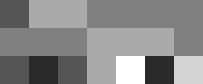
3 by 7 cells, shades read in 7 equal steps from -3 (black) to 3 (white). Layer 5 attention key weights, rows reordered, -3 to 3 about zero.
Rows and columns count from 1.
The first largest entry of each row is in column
2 4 5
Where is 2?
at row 3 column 7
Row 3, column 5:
3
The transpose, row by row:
-1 0 -1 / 1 0 -2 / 1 0 -1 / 0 1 1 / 0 1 3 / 0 1 -2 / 0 0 2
